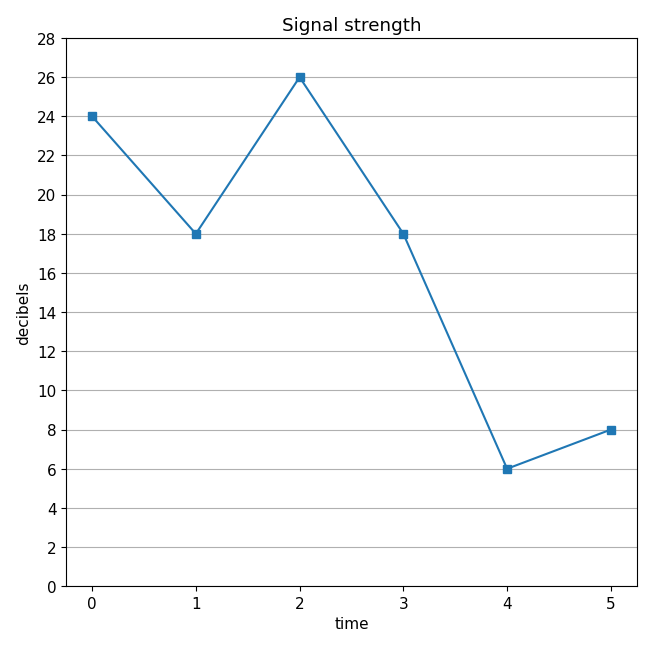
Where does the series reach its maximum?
2
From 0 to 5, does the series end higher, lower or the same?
lower
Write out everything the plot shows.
Title: Signal strength
x-axis: time, ticks 0 1 2 3 4 5
y-axis: decibels, ticks 0 2 4 6 8 10 12 14 16 18 20 22 24 26 28
Values:
24 18 26 18 6 8
